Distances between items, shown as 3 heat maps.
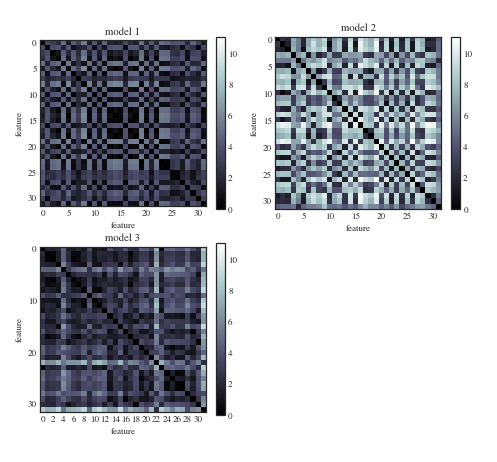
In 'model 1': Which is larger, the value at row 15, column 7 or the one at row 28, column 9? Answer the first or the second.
the first
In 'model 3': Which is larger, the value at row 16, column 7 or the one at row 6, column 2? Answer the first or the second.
the first
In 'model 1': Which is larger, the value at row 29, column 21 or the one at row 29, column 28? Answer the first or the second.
the second
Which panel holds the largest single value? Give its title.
model 2
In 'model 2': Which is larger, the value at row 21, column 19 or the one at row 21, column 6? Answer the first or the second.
the first
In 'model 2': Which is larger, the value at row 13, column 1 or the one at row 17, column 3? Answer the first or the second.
the second
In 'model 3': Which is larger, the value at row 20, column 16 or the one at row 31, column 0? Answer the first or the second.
the second
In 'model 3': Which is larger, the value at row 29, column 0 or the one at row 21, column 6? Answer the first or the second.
the first
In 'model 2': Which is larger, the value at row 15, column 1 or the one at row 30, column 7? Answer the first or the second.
the second
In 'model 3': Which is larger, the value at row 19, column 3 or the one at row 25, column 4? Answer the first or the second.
the second
